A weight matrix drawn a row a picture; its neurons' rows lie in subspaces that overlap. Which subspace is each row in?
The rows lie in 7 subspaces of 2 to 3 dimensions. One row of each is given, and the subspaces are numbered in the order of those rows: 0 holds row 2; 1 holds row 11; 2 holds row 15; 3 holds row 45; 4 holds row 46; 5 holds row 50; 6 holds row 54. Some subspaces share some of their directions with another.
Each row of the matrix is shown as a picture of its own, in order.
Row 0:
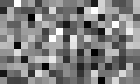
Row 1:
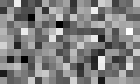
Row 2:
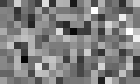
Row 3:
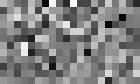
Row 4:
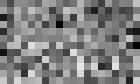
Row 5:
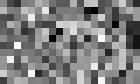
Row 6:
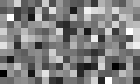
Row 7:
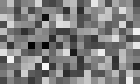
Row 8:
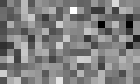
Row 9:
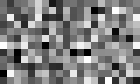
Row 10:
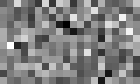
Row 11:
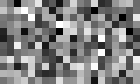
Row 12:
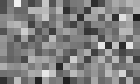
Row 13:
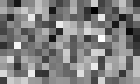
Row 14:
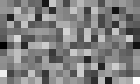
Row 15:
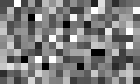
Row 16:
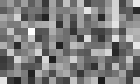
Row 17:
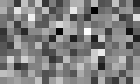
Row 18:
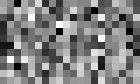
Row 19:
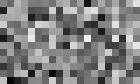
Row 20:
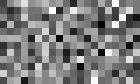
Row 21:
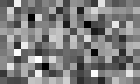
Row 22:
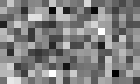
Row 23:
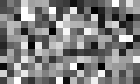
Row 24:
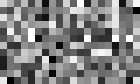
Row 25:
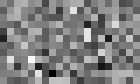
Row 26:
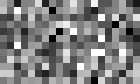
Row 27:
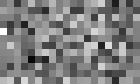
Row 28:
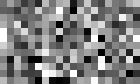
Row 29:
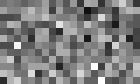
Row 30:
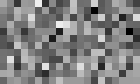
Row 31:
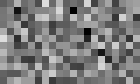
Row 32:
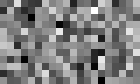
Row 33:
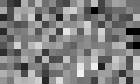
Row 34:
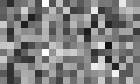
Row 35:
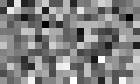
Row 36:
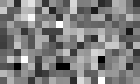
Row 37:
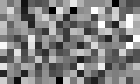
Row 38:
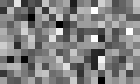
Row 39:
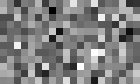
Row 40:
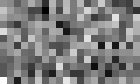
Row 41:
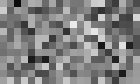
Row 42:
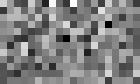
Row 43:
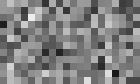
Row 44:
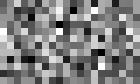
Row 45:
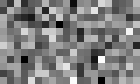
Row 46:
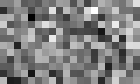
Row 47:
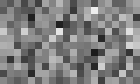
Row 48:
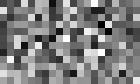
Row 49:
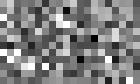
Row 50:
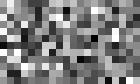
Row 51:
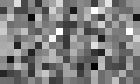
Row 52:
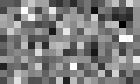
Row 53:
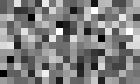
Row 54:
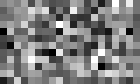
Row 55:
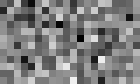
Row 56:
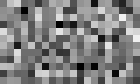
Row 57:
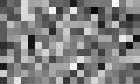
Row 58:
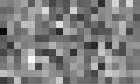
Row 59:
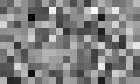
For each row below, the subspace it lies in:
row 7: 5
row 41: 6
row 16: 2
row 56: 4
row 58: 6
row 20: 1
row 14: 5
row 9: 5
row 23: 1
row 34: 4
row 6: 5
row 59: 4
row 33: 5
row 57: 1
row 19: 4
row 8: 1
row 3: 0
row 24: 2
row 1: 3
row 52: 1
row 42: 0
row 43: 4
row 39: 1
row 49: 5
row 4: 5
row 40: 6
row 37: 1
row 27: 6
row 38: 3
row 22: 4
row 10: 0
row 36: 3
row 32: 3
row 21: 2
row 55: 3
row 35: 3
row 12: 6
